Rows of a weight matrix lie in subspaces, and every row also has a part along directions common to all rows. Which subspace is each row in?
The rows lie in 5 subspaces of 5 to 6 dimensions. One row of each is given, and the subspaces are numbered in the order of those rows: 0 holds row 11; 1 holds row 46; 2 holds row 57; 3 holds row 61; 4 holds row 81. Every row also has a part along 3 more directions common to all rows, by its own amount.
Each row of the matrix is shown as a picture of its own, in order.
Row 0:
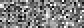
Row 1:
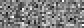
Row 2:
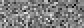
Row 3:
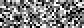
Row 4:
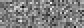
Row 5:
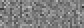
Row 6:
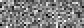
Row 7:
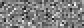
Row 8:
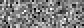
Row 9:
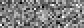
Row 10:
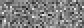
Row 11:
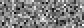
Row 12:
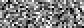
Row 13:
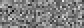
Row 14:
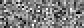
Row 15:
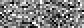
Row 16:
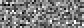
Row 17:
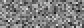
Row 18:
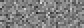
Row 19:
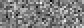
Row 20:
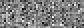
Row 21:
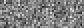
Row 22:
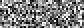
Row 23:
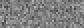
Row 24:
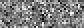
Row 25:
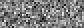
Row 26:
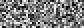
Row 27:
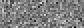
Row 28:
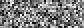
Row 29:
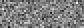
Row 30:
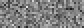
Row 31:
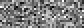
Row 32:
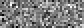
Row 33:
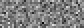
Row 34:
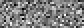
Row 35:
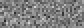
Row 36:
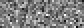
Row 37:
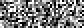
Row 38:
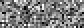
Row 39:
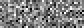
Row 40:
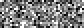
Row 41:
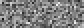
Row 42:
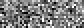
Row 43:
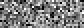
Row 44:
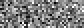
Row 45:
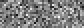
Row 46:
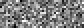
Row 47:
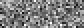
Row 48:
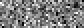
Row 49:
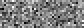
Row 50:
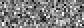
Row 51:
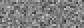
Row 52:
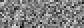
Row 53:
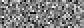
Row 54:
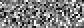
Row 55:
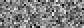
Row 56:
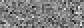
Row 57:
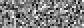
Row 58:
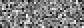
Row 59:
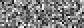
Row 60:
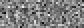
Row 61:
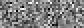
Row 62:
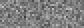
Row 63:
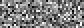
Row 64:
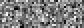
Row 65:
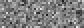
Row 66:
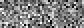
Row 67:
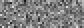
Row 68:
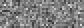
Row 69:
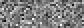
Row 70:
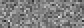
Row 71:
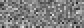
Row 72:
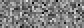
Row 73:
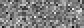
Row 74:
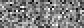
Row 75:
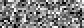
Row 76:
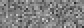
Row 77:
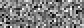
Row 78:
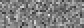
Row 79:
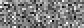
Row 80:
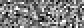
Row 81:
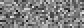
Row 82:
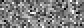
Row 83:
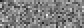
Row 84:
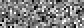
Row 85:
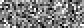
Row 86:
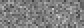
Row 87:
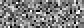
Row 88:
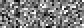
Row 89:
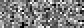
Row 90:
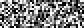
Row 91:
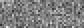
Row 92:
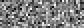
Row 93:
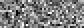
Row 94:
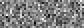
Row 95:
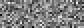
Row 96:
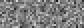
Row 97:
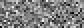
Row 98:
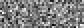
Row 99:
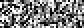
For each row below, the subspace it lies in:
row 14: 2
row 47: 4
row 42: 4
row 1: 3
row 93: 1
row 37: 3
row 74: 3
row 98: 2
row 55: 1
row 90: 4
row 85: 2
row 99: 4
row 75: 1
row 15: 3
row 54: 0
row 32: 2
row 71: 1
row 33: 1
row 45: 3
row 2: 4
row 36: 1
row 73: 1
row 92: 3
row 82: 2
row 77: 0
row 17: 1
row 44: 4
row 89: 3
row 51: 3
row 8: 2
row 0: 3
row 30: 3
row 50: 0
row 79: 2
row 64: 0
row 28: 2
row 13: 2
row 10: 0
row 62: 3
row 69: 1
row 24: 0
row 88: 2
